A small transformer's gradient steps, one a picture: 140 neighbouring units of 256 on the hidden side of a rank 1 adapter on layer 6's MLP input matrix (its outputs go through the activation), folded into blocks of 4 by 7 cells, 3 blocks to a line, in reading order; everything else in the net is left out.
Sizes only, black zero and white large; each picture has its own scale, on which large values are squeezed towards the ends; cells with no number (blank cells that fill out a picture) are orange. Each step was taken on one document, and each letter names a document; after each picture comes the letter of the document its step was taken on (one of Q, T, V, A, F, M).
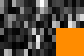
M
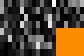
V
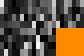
M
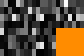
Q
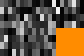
V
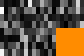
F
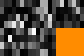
V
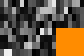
M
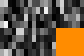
F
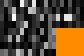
Q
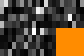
Q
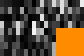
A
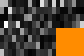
V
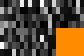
V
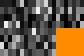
F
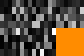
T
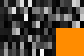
T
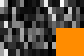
F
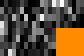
A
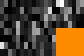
A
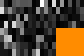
V
